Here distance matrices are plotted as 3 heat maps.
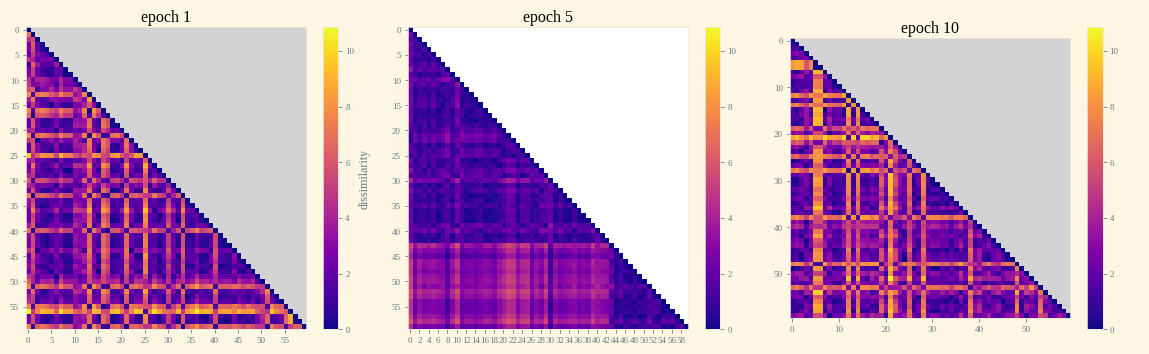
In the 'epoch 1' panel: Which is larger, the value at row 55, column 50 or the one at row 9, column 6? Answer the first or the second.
the first
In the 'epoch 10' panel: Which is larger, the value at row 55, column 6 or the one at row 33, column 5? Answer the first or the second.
the second
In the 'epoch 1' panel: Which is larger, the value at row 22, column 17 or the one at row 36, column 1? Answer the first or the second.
the second
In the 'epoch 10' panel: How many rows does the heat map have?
60
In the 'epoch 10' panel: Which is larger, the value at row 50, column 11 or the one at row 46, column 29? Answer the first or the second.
the first
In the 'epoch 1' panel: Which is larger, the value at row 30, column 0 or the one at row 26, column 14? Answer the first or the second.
the first
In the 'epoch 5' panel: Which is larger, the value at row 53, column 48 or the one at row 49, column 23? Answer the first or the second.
the second
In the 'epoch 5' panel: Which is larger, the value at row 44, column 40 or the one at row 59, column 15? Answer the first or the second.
the first
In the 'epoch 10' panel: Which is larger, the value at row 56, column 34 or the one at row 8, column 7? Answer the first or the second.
the second
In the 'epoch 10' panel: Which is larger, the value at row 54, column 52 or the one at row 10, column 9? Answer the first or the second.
the first
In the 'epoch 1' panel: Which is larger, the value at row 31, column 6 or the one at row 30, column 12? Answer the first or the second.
the second
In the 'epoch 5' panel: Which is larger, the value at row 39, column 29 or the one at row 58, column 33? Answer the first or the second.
the second
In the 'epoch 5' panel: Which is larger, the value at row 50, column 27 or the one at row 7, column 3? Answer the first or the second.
the first
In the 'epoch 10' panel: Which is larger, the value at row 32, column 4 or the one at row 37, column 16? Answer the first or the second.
the second
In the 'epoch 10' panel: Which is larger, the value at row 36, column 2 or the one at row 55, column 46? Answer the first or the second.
the second
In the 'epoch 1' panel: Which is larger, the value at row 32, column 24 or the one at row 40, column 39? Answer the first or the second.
the second
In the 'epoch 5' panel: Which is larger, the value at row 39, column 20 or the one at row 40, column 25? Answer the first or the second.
the second
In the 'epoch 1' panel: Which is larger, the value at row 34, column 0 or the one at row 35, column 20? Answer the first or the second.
the first
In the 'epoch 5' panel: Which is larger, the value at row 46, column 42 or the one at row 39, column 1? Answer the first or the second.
the first
